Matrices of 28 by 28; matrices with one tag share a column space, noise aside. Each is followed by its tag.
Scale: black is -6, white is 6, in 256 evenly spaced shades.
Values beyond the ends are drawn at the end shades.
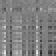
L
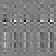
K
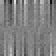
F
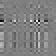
K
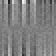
F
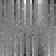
F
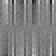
F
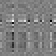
K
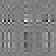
K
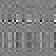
K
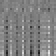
L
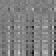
L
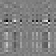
K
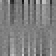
F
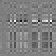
K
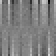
F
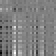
L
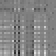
L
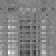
L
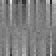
F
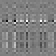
K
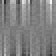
F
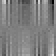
F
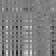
L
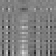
L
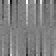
F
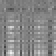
L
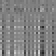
L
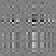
K
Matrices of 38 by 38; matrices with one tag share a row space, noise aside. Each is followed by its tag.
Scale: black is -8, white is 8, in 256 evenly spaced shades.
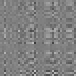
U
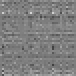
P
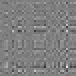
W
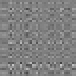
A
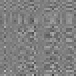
U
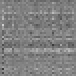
P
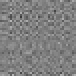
A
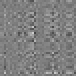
U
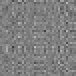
W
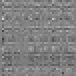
P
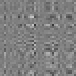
U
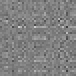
W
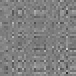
W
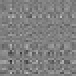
A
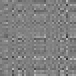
W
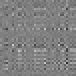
W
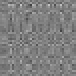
A
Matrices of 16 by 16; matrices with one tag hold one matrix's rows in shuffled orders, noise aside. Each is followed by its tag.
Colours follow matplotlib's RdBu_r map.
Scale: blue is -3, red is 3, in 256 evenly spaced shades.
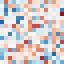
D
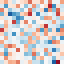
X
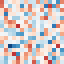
X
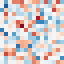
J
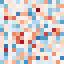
J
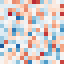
D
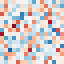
X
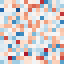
D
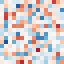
J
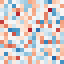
X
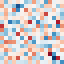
X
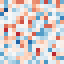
J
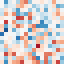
J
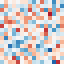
X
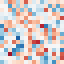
D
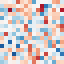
D
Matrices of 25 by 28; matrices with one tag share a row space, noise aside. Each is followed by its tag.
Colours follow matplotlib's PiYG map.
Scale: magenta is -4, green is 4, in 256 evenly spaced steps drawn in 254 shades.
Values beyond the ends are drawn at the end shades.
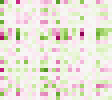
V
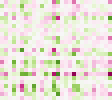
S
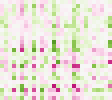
S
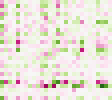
V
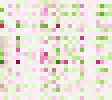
V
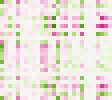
V
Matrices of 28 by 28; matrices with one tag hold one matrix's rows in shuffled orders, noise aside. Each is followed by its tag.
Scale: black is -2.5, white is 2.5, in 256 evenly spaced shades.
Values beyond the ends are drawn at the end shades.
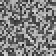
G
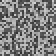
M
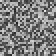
M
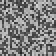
G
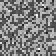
G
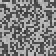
M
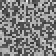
M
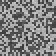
G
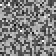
M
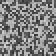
M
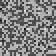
G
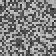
G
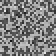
M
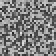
M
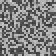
G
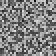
G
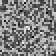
M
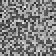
G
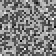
M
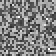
G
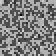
M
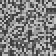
G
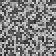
G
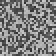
G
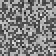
G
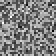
M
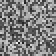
G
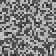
M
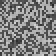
G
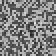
G
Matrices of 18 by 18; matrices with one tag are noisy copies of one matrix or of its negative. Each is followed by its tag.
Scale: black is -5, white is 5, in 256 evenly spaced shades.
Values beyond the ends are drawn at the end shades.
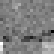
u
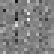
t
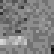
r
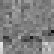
u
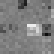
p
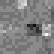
p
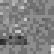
r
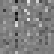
t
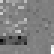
r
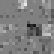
p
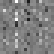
t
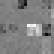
p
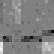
u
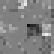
p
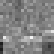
u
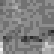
u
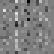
t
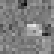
p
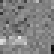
r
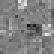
p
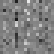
t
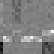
u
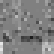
u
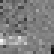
r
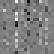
t
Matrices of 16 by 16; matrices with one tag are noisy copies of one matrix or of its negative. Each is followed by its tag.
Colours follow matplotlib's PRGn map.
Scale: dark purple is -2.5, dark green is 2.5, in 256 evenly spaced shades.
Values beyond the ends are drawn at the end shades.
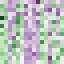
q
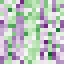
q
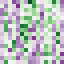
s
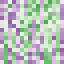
s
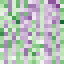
s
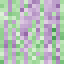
s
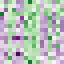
q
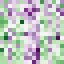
q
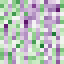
s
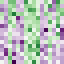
q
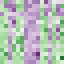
q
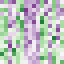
q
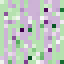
s
